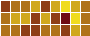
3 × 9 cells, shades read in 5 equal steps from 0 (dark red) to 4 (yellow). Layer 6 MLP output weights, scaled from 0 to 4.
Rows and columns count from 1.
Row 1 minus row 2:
-1 -1 -1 2 -2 2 4 -1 0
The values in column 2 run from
2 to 3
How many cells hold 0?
1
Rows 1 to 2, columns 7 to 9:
4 3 2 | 0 4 2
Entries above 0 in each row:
9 8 9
